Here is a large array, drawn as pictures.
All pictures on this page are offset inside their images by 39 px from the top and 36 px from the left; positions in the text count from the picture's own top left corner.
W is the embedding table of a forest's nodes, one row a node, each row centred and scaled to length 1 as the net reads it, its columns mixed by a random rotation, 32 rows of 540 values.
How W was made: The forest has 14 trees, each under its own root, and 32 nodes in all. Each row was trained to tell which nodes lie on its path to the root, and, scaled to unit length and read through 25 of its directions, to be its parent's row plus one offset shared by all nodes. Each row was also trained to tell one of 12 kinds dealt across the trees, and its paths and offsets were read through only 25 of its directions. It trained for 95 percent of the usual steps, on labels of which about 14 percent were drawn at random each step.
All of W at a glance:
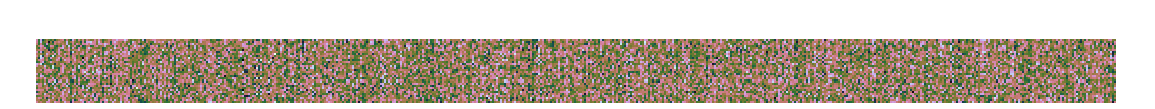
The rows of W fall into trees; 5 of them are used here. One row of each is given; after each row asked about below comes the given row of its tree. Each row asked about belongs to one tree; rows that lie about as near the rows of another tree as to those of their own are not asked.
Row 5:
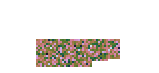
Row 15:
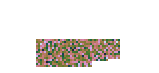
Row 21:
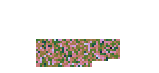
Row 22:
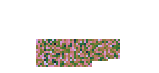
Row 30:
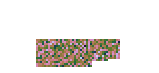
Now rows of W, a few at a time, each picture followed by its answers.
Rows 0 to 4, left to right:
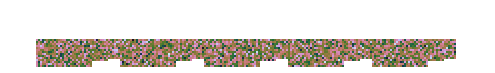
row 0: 5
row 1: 5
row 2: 30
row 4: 5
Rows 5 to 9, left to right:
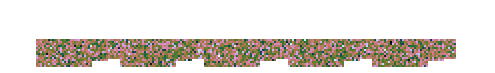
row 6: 30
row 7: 30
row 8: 22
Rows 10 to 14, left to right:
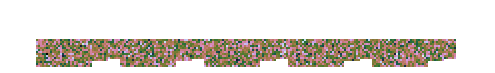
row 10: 15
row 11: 21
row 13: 22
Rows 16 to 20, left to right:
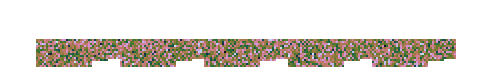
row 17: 5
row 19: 15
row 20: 21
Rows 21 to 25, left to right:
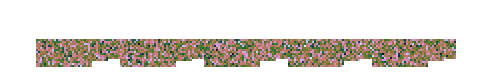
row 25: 15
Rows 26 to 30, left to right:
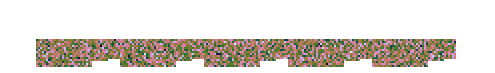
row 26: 21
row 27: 15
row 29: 22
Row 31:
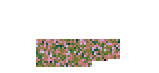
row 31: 30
